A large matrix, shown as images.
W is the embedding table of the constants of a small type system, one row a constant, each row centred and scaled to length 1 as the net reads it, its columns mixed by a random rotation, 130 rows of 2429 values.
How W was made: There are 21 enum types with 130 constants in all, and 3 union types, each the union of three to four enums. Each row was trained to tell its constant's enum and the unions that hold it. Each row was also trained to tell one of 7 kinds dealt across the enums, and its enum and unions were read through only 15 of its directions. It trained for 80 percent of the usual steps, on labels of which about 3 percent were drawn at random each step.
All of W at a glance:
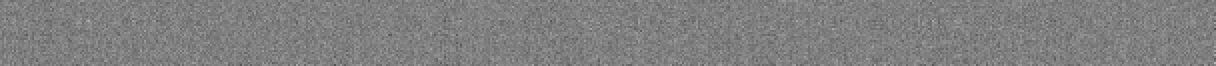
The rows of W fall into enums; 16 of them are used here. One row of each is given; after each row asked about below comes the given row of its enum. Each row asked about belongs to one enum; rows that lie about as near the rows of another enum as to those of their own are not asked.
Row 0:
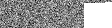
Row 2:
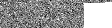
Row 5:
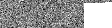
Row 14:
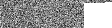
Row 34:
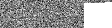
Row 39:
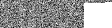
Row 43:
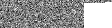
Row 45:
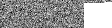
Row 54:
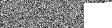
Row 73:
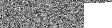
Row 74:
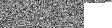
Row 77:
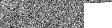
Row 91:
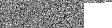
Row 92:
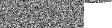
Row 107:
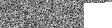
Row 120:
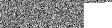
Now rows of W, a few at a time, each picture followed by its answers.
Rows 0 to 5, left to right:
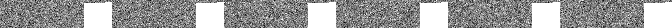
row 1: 43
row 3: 107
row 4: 45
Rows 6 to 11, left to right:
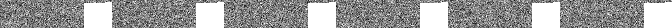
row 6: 43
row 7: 107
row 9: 54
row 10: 2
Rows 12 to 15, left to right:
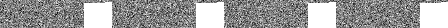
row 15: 39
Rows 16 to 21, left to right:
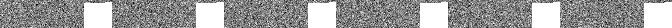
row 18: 54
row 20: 54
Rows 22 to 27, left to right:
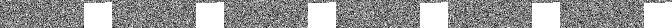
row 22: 43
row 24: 92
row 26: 39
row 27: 14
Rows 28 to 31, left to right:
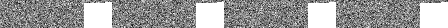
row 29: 54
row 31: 73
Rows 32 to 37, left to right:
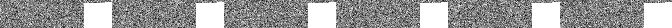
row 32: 45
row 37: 14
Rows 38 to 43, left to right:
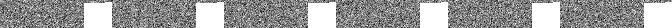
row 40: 43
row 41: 34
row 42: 5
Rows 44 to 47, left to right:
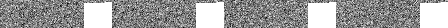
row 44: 91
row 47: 91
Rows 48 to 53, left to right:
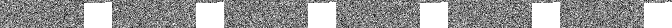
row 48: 73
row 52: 91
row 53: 34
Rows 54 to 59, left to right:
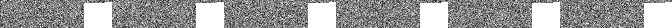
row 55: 77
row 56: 107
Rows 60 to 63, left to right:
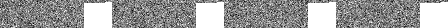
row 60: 0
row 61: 14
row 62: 73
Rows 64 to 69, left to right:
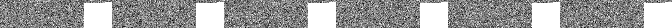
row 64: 39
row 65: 92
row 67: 43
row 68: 45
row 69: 34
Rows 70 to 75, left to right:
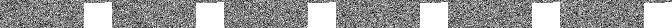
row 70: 34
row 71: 14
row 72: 107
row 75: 39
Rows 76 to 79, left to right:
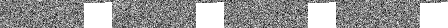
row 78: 73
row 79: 54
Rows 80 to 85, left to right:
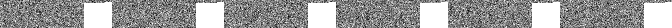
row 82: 91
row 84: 14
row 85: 43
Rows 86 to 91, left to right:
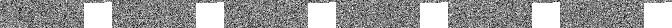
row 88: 107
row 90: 39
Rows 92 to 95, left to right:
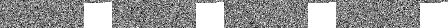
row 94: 14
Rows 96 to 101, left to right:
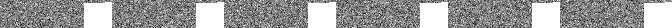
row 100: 91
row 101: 45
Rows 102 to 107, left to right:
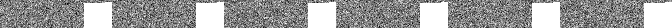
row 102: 91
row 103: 120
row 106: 73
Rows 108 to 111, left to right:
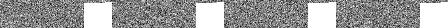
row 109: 54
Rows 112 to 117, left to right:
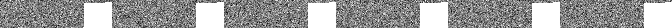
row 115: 45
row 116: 73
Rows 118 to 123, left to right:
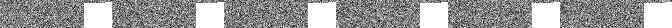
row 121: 34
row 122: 107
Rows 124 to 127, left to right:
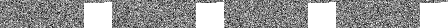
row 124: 120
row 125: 45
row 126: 5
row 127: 120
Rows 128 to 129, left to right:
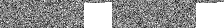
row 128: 34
